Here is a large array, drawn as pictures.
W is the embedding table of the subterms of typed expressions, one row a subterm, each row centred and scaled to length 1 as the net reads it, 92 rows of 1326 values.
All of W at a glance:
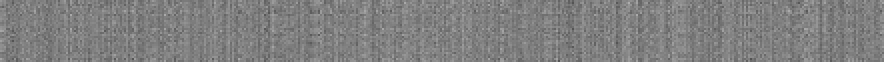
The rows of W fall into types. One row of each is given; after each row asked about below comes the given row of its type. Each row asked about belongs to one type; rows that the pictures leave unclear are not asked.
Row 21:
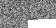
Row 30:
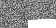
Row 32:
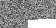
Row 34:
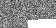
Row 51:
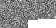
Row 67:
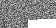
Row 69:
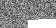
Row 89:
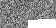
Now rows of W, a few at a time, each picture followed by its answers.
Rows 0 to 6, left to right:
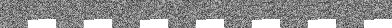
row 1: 69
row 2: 89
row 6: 34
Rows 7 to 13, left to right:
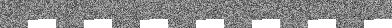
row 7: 89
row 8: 34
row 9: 30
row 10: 51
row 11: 34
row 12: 21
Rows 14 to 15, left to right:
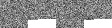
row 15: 21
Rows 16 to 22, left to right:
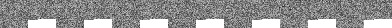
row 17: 51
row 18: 30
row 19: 32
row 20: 32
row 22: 69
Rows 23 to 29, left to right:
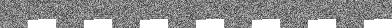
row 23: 69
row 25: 67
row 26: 30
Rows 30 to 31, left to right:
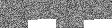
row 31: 34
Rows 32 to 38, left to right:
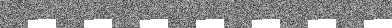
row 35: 51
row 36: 32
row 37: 30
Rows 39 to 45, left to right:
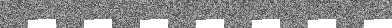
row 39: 32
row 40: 67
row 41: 32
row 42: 89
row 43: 89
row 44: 69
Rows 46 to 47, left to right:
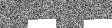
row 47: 32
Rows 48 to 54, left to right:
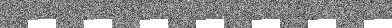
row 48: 30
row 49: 30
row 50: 21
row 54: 21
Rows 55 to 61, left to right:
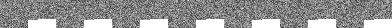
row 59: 21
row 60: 32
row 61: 89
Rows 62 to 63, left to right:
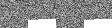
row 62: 67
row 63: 67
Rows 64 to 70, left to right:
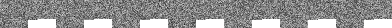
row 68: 89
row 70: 32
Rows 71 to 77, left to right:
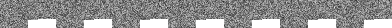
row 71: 30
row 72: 89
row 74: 34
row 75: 89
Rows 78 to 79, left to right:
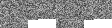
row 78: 34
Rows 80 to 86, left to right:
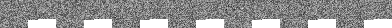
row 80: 34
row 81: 89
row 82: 51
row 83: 30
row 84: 21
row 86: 30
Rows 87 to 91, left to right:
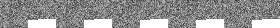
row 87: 34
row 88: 34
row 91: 51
